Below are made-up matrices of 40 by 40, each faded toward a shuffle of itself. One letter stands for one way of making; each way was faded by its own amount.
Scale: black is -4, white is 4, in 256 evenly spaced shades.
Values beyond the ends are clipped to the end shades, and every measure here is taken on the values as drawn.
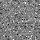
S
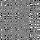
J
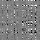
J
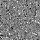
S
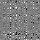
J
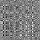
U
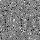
S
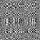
U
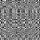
U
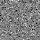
S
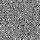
S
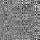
U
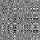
U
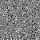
S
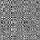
U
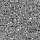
S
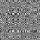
U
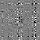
J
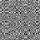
U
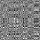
U
